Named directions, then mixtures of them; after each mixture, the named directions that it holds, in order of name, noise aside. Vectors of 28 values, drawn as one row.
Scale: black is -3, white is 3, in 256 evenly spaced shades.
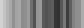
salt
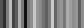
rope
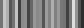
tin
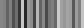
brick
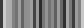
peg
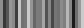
tin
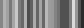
brick, tin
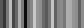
rope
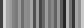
peg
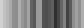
salt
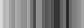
salt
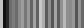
peg, tin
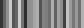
peg, rope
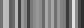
tin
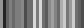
peg, rope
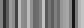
tin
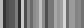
brick, peg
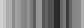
salt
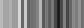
brick, salt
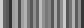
peg, rope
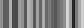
brick, tin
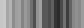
salt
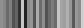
brick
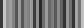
peg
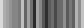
brick, salt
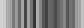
brick, salt
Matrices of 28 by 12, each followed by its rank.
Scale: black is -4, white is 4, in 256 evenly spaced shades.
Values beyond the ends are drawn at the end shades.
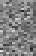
full rank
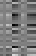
one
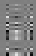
one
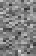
full rank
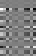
one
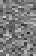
full rank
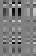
one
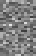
full rank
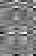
two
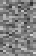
full rank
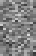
full rank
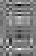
two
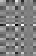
one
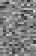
full rank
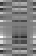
one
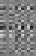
two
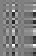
one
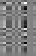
one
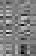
two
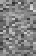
full rank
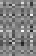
two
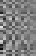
two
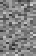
full rank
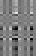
one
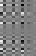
one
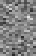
full rank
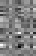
two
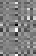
two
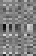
two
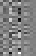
two
